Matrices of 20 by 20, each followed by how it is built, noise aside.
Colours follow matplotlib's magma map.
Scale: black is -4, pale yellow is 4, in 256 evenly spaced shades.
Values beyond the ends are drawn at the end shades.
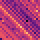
Toeplitz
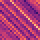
Toeplitz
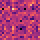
low rank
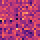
low rank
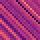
Toeplitz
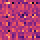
low rank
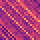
Toeplitz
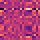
low rank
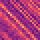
Toeplitz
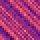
Toeplitz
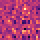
low rank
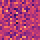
low rank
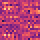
low rank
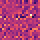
low rank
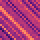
Toeplitz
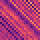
Toeplitz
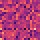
low rank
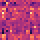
low rank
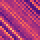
Toeplitz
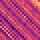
Toeplitz
